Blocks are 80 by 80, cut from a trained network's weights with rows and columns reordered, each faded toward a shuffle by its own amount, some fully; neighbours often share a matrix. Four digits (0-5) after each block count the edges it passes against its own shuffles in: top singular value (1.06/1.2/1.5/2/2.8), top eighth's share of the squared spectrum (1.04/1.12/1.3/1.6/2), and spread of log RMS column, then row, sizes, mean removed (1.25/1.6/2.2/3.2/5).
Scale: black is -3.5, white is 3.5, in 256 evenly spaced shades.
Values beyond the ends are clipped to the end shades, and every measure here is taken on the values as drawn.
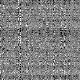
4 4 3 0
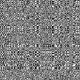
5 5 3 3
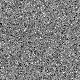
1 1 0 0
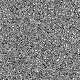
0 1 0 0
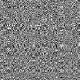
4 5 3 3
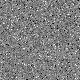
0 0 0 0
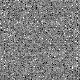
2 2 2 0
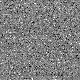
1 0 0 0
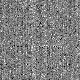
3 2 0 1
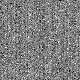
2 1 0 0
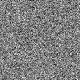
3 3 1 0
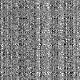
4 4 2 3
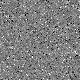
0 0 0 0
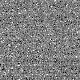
1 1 1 0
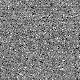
1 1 1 0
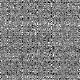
3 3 3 0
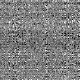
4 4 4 1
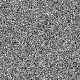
2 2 0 0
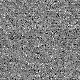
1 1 0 0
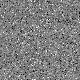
0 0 0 0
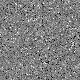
0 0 0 0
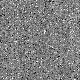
1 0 0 0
